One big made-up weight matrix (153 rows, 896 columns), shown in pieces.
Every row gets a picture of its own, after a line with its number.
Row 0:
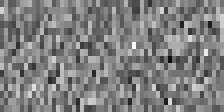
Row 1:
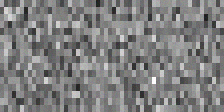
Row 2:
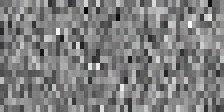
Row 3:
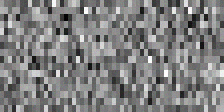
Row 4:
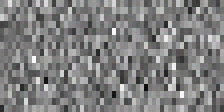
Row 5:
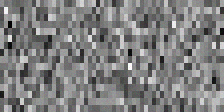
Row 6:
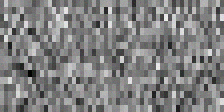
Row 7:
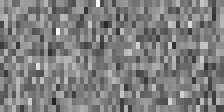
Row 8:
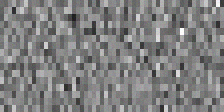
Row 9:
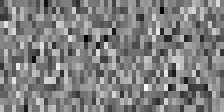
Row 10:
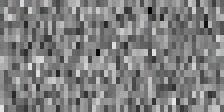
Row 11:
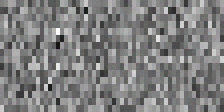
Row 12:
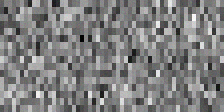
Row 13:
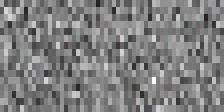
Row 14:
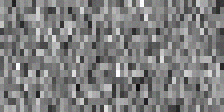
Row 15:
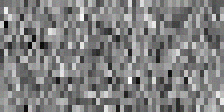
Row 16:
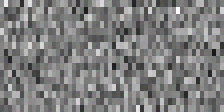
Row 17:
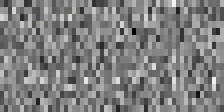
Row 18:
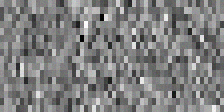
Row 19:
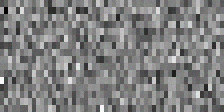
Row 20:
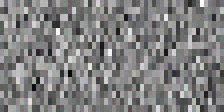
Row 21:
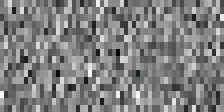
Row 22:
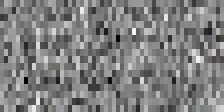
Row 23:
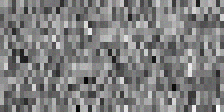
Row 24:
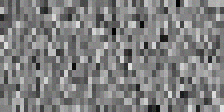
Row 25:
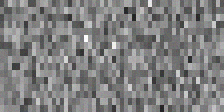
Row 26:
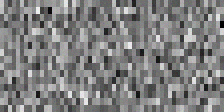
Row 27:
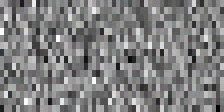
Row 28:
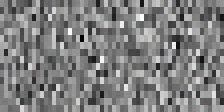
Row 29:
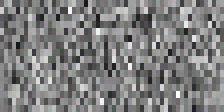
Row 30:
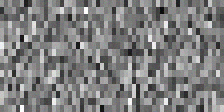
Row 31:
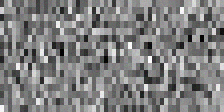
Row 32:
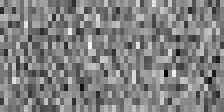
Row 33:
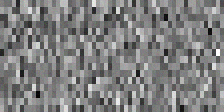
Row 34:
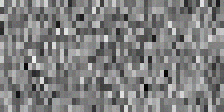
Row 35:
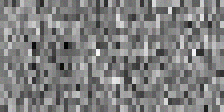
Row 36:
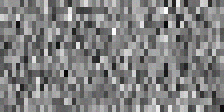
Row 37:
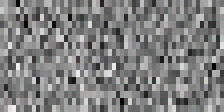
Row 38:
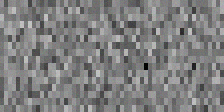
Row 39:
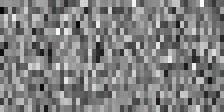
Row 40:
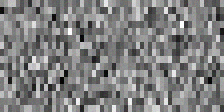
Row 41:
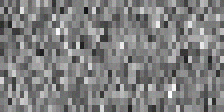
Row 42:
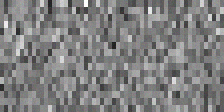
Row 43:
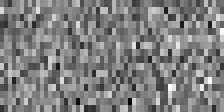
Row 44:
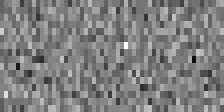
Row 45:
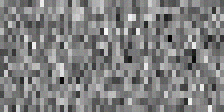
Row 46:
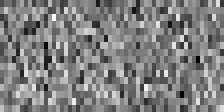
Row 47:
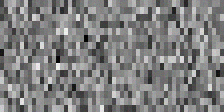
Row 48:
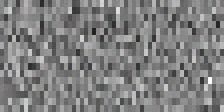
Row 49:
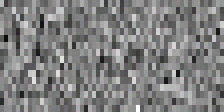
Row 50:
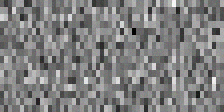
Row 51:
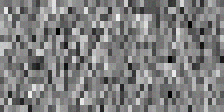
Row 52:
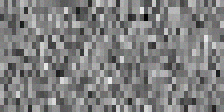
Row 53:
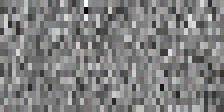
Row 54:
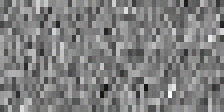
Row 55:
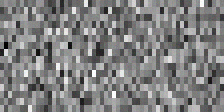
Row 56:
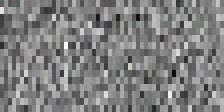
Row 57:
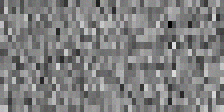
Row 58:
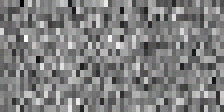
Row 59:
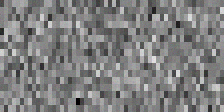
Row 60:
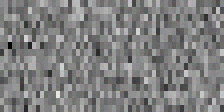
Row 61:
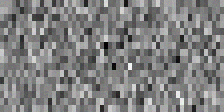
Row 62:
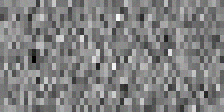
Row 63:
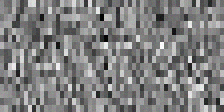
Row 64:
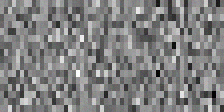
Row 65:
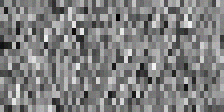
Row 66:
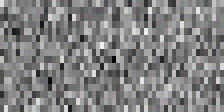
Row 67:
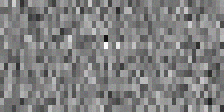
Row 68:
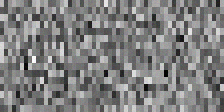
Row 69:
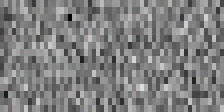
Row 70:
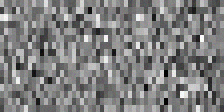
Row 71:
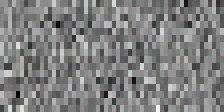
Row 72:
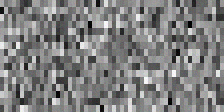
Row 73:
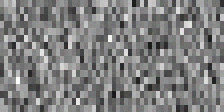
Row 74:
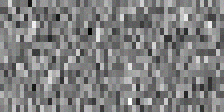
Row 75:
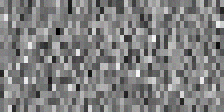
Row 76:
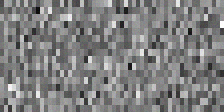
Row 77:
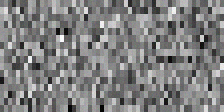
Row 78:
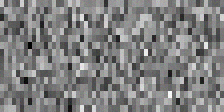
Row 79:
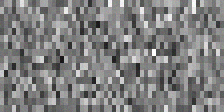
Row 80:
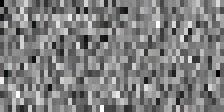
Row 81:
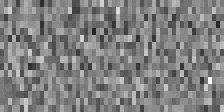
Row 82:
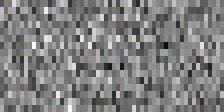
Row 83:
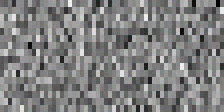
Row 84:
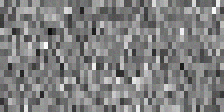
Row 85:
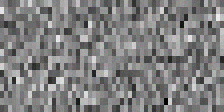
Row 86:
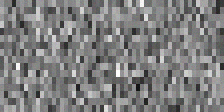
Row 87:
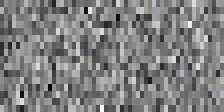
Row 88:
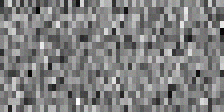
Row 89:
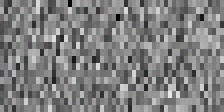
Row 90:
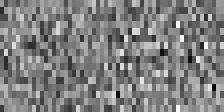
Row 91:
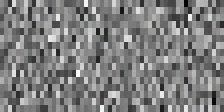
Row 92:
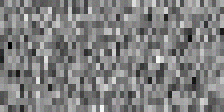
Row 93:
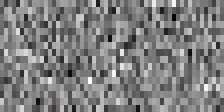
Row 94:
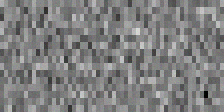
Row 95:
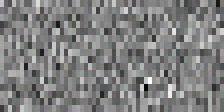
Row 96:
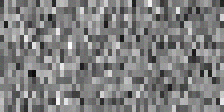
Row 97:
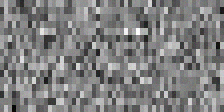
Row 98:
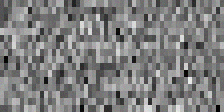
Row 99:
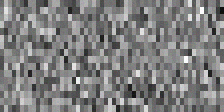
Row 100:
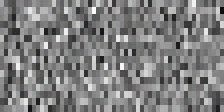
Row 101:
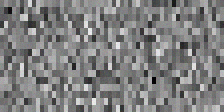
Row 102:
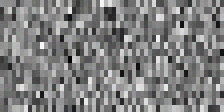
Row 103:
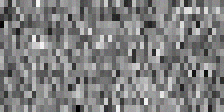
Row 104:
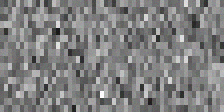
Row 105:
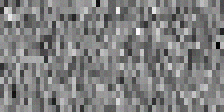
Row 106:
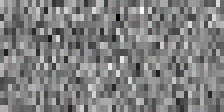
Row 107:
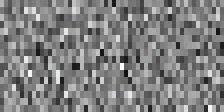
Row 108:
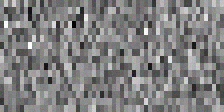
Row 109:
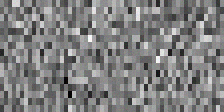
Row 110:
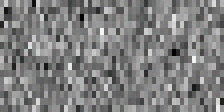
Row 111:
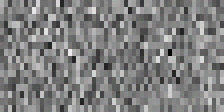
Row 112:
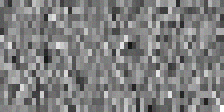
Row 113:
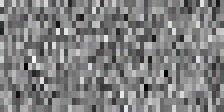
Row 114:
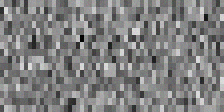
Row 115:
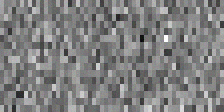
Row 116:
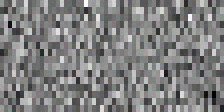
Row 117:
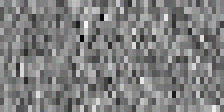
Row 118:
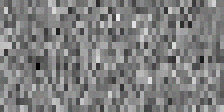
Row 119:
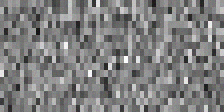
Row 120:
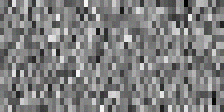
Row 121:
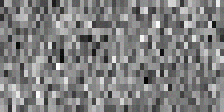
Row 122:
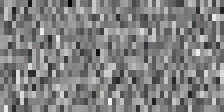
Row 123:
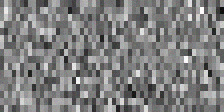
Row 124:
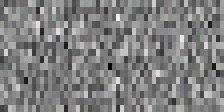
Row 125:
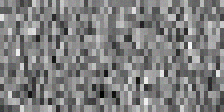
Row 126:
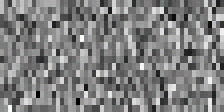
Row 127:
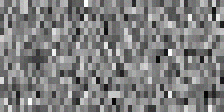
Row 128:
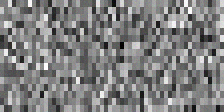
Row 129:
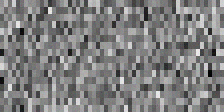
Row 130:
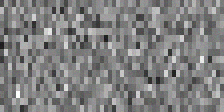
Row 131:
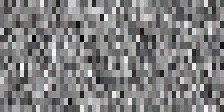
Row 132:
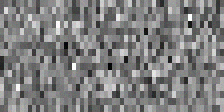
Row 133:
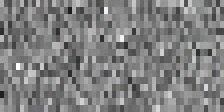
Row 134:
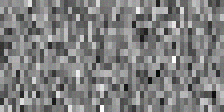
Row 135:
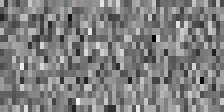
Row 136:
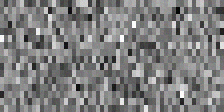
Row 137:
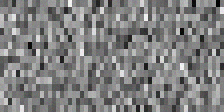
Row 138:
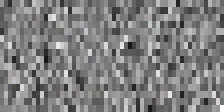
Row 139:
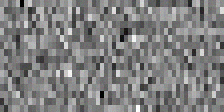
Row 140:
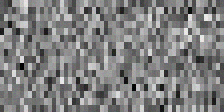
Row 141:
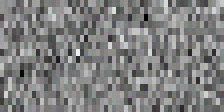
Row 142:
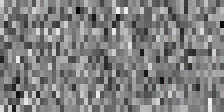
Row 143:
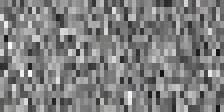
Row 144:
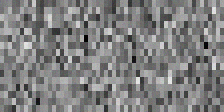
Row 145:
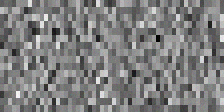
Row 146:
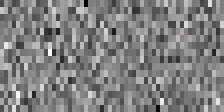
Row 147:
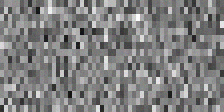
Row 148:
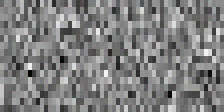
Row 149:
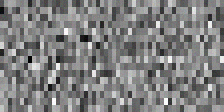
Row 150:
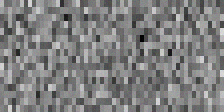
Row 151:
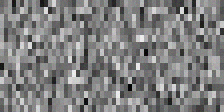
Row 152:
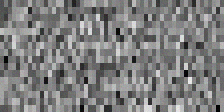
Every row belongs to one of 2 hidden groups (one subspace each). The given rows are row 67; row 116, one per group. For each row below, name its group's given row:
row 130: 116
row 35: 67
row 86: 67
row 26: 116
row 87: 116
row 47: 116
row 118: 116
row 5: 67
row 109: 116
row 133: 67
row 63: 67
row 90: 67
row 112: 116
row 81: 67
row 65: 116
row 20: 116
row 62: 116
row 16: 67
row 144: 67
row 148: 67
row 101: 67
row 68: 116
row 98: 67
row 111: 116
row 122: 67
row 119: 67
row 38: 67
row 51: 116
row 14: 67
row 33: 67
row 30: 116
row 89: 116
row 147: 116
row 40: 116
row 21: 67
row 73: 67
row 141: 67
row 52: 67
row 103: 67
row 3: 116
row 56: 116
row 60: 67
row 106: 67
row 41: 116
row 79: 67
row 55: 116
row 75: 67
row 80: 116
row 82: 67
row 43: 116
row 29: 116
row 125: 116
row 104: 116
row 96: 67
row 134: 116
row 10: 67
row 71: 116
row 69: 67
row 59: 67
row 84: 67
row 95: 116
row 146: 116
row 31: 116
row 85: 116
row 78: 67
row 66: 67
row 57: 116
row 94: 67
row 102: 67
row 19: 116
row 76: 116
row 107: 67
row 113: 116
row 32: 116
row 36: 116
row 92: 116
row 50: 67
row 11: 116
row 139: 67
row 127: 116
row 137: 67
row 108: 67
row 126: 116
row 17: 67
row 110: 67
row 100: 67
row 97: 67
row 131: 67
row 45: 67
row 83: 67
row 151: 67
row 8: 67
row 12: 116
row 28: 116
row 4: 116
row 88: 116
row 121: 116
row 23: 67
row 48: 67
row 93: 67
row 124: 67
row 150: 116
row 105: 67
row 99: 67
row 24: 116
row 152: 67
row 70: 116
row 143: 67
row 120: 116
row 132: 67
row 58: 67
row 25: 67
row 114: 67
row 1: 67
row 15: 67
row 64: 116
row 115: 116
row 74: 116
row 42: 116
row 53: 116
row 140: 116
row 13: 67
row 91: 116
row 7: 116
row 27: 67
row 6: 67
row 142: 116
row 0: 116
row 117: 67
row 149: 116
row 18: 67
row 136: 67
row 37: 116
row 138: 116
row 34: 116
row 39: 116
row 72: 116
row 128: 116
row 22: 67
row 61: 116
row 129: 67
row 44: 67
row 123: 67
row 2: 116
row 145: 116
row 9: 116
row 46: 116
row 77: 116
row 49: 67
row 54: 116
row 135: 67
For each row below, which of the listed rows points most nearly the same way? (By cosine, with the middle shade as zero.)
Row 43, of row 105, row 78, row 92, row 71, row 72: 71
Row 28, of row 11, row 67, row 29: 11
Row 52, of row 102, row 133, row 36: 102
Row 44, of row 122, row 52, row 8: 122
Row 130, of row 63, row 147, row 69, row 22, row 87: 87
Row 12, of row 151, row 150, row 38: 38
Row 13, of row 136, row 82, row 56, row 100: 136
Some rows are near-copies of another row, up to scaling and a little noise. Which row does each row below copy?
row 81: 48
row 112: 138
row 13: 1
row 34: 113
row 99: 123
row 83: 137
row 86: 14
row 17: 50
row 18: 117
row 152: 98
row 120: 91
